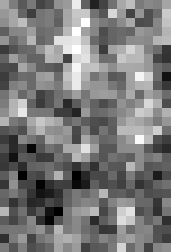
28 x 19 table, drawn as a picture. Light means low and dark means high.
No row or column stands out. Neither half mirrors the other. The top middle is the ninth with the lowest average.
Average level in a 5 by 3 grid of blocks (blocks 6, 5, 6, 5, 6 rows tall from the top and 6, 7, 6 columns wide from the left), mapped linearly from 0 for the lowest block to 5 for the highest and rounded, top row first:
201 / 201 / 230 / 544 / 422
